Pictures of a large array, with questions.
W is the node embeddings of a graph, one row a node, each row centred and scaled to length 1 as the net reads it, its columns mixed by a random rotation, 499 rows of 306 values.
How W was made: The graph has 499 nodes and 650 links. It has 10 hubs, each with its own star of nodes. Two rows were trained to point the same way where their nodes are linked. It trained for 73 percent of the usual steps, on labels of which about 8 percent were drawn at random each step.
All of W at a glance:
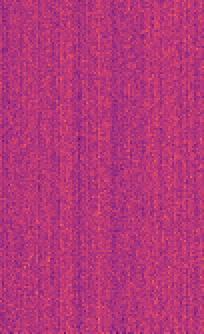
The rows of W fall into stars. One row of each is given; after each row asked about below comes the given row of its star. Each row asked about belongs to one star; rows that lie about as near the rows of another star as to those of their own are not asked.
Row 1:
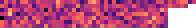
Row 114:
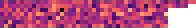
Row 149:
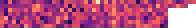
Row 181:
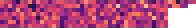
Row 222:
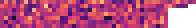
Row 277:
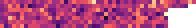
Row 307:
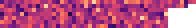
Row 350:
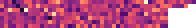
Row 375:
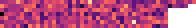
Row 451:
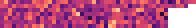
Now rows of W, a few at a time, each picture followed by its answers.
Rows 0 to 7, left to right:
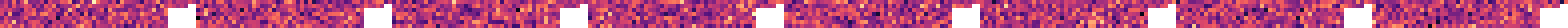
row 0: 1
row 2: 222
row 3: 307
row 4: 277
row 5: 451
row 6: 222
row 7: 307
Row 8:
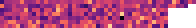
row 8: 375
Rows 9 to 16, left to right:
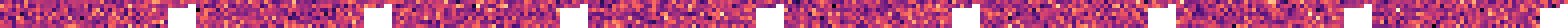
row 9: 222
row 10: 1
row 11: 307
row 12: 350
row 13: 181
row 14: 1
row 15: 307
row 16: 114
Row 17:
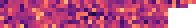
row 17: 114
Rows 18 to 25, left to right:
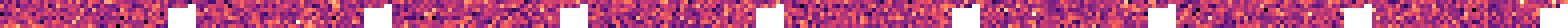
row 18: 375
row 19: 451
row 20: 149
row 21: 149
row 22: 350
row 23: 181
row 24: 307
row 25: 222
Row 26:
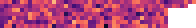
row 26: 451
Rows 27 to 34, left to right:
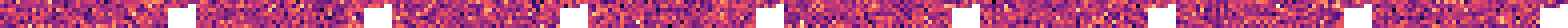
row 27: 307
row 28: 1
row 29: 149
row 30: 181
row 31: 350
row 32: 451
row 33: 350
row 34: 350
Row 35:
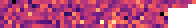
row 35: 451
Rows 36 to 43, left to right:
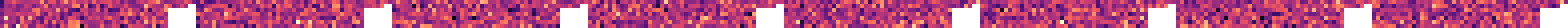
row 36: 222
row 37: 451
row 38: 277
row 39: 451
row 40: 1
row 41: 350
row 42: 350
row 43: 375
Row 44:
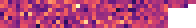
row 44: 1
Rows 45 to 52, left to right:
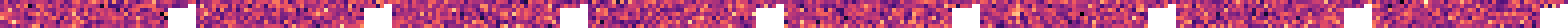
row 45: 277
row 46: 114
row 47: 375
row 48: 451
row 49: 350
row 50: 149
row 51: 375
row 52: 1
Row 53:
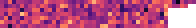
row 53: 307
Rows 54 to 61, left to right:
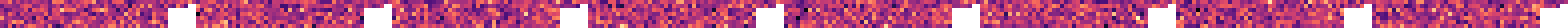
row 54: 277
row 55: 375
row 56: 307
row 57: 277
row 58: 350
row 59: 1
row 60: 307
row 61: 350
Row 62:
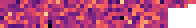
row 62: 1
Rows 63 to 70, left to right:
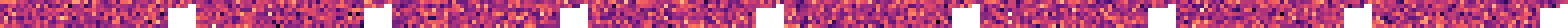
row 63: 149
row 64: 181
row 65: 181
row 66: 1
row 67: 149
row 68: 375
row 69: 350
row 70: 375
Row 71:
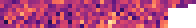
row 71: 451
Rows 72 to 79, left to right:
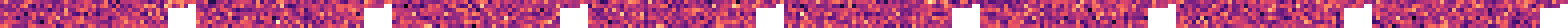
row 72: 181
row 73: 181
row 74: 277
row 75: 181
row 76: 350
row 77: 114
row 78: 149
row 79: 222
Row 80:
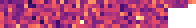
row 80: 277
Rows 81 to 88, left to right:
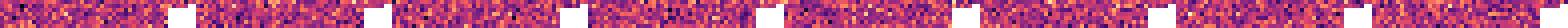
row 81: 350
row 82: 149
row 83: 222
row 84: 114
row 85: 307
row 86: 222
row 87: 181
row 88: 1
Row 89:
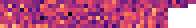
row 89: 375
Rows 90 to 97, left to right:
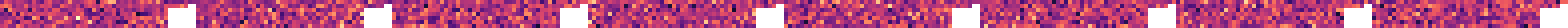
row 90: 375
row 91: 350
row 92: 181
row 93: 307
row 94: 1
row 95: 375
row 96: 1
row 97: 307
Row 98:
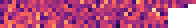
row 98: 375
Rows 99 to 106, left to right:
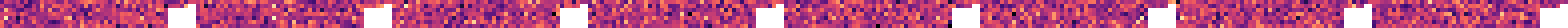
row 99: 307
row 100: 1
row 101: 451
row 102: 149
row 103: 222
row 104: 277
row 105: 375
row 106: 350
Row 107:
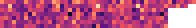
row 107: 149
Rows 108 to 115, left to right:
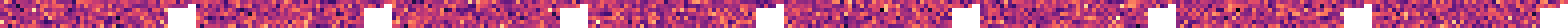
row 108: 307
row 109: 277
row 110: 307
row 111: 375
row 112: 114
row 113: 277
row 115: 181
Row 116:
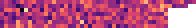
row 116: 350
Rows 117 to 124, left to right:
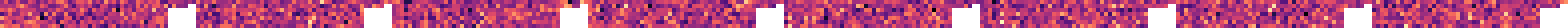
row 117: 375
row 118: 149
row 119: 181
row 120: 149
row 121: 375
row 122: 277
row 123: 149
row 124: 277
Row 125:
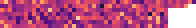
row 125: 149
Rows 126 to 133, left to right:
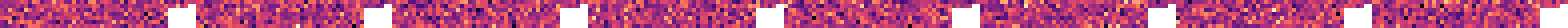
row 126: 277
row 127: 307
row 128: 222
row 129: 149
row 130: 1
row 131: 277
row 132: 451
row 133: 149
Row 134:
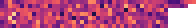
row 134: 277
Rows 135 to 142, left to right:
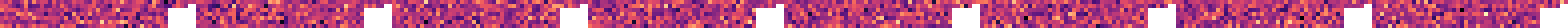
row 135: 451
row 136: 149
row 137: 350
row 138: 307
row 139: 181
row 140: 149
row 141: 451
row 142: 222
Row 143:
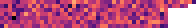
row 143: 149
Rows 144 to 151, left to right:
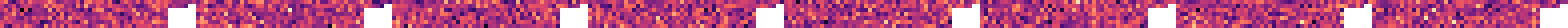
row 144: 307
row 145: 375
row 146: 222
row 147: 277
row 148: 451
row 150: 350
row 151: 350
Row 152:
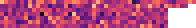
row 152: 149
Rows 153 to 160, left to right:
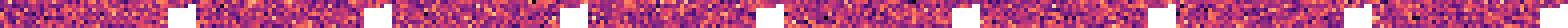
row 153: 350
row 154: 1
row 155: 222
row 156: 149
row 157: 375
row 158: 114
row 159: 307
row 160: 149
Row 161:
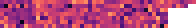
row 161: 149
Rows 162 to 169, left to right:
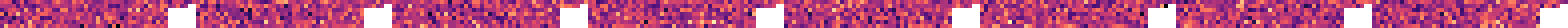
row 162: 350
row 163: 307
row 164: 181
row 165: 451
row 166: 114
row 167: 375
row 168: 114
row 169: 451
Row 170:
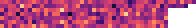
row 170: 375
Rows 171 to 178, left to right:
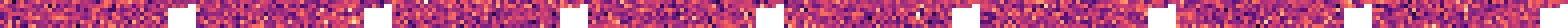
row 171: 451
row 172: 375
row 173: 149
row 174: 375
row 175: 114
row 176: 350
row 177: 181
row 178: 149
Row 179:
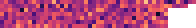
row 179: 350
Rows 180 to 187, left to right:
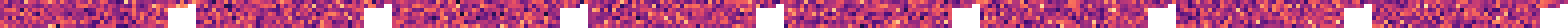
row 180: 307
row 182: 375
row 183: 350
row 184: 451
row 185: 307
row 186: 350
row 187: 222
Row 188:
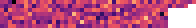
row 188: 451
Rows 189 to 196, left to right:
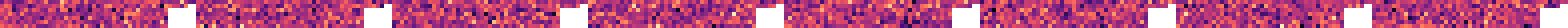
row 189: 222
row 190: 375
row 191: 451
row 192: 307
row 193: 222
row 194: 222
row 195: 1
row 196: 181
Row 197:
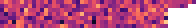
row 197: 350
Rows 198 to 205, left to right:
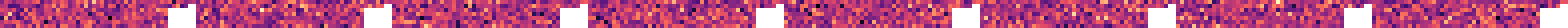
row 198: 307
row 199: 1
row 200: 277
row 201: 149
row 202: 181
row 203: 149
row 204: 222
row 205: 451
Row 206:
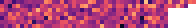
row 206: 222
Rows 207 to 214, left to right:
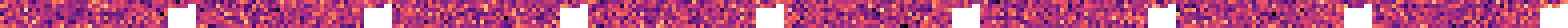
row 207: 1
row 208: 181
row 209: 114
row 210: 181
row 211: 307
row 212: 181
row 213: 350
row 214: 181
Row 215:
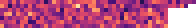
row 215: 1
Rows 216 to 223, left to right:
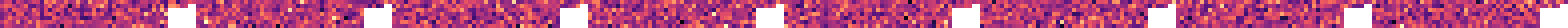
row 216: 114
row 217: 277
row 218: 277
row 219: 277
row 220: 375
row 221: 451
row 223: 149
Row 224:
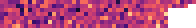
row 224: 350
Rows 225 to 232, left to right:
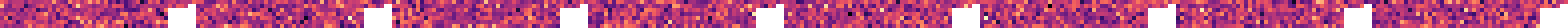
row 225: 1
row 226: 181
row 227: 277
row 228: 350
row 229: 451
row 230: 149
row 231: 350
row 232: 114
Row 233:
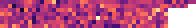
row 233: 350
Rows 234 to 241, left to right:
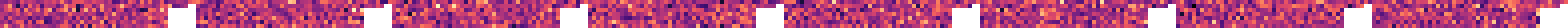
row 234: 350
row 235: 307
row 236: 307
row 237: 375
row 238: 307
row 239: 350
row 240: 350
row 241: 451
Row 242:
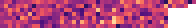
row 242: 451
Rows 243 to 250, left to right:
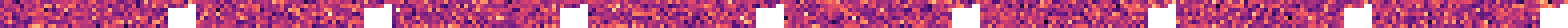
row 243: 277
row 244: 307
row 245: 350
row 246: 375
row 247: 307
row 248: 181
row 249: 114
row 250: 181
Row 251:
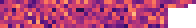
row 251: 222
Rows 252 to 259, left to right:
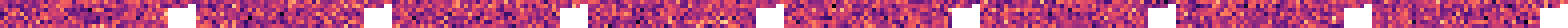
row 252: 307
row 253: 149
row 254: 114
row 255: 451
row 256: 375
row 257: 375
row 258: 149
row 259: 114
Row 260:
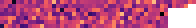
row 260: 451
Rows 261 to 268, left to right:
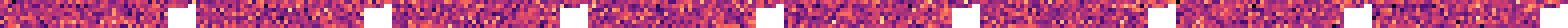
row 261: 451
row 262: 114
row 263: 350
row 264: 114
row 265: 350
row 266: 181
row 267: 222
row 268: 350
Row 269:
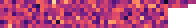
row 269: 451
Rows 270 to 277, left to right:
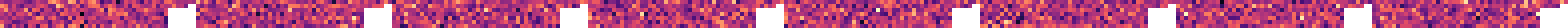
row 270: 1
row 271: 149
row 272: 222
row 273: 181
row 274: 114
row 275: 375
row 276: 1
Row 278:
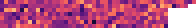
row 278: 350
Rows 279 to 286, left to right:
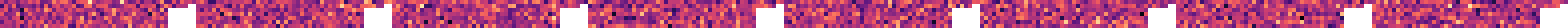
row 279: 350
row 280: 181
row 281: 350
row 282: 181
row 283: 277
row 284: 451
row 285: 451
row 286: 1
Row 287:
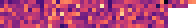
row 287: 114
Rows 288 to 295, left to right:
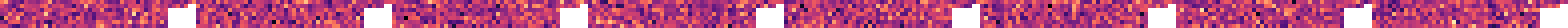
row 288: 307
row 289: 375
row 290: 181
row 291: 277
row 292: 350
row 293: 149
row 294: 350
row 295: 307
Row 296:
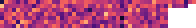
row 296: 222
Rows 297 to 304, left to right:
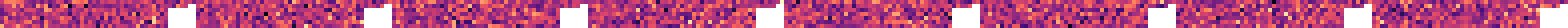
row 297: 375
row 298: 375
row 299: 1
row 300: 451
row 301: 451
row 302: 222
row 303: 375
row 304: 307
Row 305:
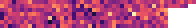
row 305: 307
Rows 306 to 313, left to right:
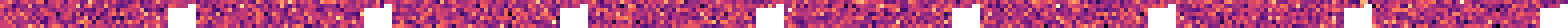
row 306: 1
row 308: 375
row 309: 451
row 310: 149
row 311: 1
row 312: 149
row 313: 277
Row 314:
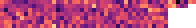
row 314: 181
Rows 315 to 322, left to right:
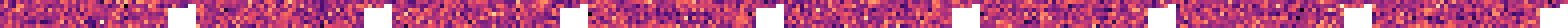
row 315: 451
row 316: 1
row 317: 222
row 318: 375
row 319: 307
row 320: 307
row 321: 350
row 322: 375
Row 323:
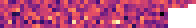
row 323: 451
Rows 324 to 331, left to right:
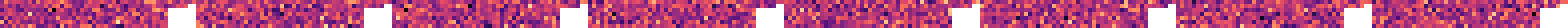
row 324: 307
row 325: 222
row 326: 222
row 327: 114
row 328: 451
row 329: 181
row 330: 114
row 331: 114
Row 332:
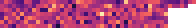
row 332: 307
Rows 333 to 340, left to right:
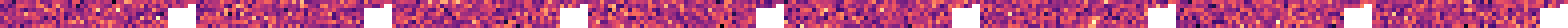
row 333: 451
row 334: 222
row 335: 1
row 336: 375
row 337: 222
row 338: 451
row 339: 451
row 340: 307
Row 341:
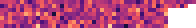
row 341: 277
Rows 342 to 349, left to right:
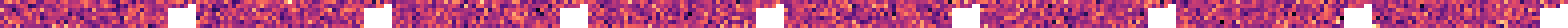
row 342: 222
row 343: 307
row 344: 114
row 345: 149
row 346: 114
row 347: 149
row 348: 451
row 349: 181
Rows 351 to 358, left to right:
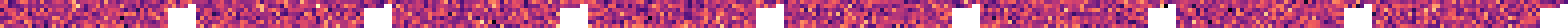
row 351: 1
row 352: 375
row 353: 114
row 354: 181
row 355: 350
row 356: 350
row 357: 350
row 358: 375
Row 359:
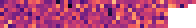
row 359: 114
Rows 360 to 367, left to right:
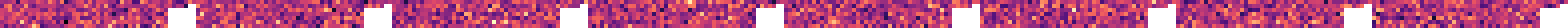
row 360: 277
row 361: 375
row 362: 451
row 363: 451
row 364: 181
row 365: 114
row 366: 451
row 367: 350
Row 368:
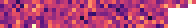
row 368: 277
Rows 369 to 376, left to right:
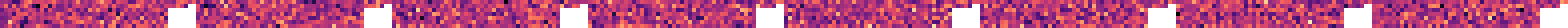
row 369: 451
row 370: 1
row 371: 350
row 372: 181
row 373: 350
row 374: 1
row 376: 114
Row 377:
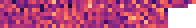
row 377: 350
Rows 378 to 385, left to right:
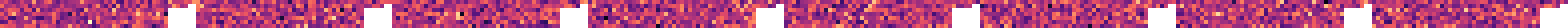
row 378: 181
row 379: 114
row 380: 181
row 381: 350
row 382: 350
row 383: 149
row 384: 114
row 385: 375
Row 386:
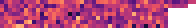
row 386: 375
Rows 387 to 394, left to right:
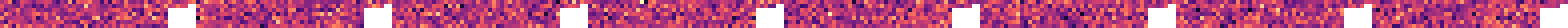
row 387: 181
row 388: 1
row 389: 114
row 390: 114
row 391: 350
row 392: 114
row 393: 307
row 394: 451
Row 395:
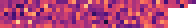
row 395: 350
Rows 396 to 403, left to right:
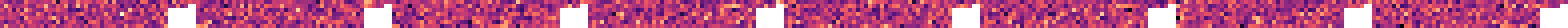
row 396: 114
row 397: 181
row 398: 1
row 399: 181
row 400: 307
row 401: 375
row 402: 1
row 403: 277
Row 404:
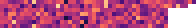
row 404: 277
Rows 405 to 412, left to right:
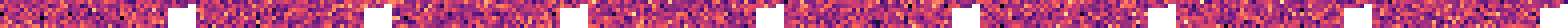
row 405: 375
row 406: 222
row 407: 149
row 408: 181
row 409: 222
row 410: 277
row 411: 1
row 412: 1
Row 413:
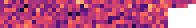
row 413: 307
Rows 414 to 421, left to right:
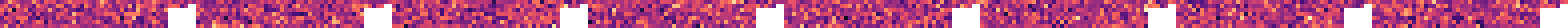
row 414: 222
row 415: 350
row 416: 181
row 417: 350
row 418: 181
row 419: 181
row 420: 375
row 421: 181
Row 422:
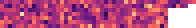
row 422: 307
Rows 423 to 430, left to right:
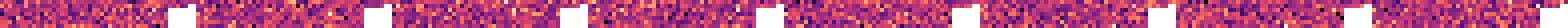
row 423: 375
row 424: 277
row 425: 114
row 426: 149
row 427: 451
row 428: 181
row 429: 451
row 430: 222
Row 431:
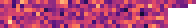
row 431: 277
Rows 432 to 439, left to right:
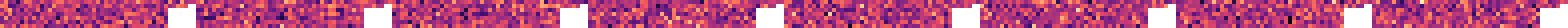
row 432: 1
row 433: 181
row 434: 375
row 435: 451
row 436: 1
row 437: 1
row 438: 114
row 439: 277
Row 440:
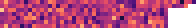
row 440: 375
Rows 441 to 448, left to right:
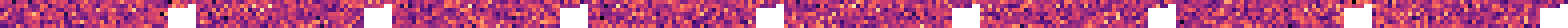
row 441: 451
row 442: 1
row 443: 1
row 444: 350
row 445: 277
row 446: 277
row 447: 114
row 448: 375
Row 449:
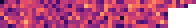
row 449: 222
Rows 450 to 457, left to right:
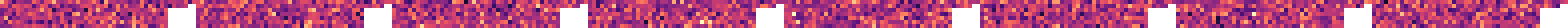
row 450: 451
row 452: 181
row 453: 451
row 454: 1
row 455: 149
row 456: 114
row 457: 451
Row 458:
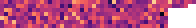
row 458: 149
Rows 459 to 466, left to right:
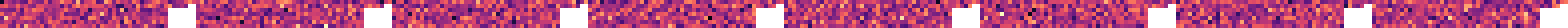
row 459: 222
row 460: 307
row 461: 222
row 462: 222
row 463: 114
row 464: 307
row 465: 375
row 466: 1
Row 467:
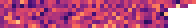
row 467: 277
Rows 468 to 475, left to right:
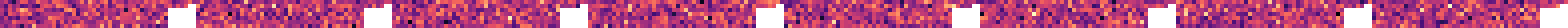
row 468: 277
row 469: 375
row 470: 222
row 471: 222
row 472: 350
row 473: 375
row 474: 451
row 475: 1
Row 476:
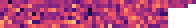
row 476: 375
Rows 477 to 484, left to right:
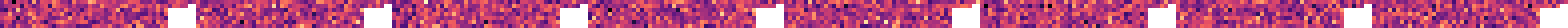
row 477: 451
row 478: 307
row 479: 350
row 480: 307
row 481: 451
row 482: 149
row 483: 307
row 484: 114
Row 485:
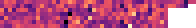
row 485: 222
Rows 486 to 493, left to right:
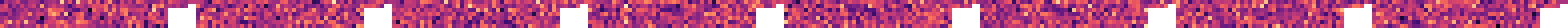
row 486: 375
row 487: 451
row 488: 114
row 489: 149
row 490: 307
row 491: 307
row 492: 307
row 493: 1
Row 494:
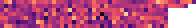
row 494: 149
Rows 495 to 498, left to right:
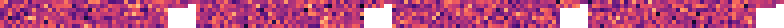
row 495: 307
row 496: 114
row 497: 1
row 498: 222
